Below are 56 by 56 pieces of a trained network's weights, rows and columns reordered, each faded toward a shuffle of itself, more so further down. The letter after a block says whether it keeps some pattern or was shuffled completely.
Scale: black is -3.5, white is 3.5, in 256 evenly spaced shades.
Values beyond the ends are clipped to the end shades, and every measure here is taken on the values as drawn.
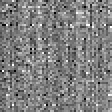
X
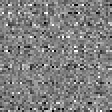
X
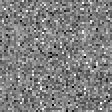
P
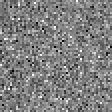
P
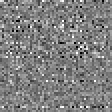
X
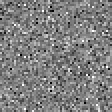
P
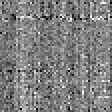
X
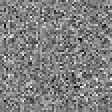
X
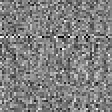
X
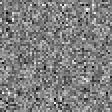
X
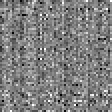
X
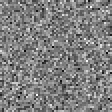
P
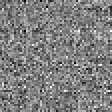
X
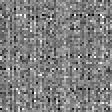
X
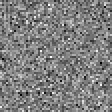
P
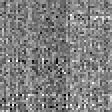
X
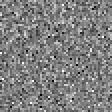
P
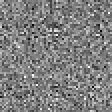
X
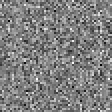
X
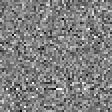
X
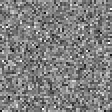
P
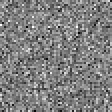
X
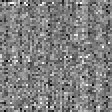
X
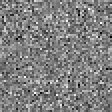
X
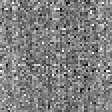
X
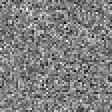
P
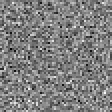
X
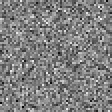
P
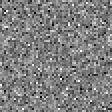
P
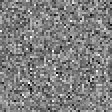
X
